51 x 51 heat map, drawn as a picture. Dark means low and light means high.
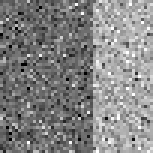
Average level on the scale: 50%. Histogram: bell-shaped. Stripes: none. Seam: vertical, 60% of the way across, the right part higher.
